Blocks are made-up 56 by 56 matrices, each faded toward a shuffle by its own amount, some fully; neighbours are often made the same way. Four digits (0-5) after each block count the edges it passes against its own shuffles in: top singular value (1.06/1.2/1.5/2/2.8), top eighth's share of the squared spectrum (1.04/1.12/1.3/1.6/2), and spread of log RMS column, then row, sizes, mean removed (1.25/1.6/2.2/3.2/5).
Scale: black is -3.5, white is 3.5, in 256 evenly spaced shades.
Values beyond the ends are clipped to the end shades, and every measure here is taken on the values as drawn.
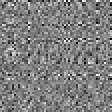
4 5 3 3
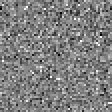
2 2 0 1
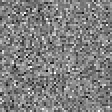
1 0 0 0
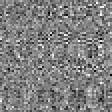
4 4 2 2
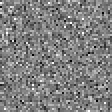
0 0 0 0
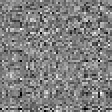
4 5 3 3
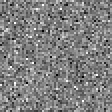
2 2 1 0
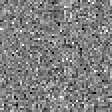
2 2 0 0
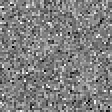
1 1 0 0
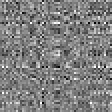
4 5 3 3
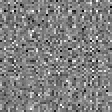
4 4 2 2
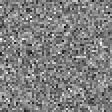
2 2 0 0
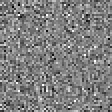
3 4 2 2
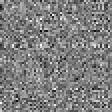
4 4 2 2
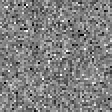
2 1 0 0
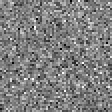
2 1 0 0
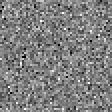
1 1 0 0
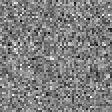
3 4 1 2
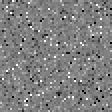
0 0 0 0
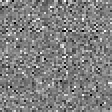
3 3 2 2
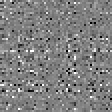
4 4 2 3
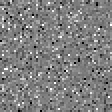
1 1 0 0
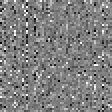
2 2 3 0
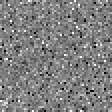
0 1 0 0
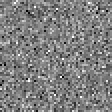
1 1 0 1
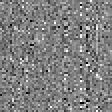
3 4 3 1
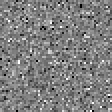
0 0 0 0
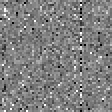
3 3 2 0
